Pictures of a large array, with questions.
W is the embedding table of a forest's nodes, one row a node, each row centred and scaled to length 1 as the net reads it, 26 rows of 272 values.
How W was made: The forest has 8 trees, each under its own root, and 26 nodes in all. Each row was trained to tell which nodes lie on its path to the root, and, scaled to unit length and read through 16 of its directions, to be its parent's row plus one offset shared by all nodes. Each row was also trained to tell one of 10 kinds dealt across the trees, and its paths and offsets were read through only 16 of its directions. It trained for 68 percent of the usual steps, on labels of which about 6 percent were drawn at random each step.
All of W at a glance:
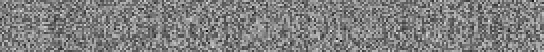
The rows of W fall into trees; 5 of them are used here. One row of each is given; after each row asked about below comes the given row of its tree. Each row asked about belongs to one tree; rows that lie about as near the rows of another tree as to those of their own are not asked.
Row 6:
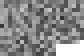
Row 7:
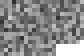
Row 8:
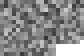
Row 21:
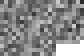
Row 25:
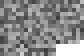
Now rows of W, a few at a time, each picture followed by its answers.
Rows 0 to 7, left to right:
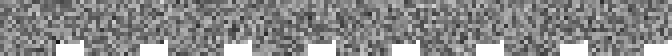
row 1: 7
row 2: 6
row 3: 8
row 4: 21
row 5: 7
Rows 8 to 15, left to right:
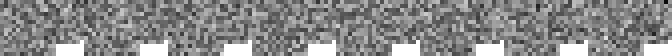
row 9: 21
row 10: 21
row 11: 8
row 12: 21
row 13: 8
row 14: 8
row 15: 6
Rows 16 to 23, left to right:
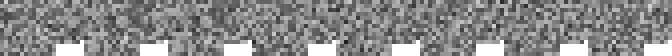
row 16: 21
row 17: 6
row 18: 6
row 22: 25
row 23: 7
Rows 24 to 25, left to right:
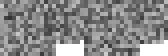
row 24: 6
